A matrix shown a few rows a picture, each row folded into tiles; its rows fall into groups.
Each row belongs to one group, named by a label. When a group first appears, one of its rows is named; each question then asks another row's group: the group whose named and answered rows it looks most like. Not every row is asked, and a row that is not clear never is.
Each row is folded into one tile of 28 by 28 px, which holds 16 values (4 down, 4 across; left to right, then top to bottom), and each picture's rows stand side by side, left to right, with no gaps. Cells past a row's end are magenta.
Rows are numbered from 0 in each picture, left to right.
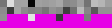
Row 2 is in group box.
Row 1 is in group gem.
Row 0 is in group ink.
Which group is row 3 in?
ink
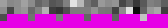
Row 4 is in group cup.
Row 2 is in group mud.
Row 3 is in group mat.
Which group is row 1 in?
cup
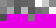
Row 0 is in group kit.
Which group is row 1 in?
ink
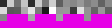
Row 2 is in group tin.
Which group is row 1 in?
tin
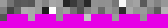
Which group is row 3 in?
gem
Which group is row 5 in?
tin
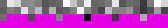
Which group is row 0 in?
ink
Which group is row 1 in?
kit
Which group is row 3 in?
box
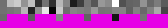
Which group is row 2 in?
kit
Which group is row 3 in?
mat
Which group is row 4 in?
box
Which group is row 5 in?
cup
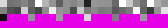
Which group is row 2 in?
tin
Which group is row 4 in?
ink
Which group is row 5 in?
ink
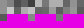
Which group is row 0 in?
kit
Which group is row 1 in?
tin
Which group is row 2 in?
cup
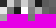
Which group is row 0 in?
tin
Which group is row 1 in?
mat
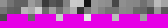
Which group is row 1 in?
kit
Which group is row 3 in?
gem
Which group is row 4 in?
gem
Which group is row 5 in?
mud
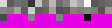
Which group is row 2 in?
mud
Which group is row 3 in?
box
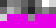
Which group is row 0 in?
gem
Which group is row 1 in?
mud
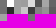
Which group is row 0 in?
ink
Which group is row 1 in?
cup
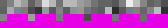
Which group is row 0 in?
mud
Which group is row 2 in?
ink
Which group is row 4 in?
mud
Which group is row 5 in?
cup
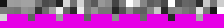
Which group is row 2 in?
tin
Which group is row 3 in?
mat
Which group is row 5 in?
cup
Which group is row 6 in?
box
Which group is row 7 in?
tin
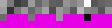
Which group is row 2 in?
tin
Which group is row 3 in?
box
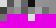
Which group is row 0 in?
cup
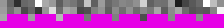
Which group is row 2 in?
gem
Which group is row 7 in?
ink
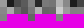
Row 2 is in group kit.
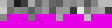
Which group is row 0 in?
kit
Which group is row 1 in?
cup
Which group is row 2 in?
tin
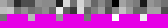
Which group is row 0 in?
kit
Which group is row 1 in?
gem
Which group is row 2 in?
tin
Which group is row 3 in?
cup
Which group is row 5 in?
gem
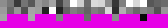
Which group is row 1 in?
tin
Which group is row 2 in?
mud
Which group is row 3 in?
ink
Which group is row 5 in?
box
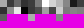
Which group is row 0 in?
cup
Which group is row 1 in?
mud
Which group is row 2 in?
kit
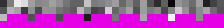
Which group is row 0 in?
mud
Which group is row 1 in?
box
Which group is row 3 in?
box
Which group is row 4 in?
cup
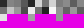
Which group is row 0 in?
gem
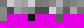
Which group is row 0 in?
ink
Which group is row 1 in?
box
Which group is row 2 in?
box
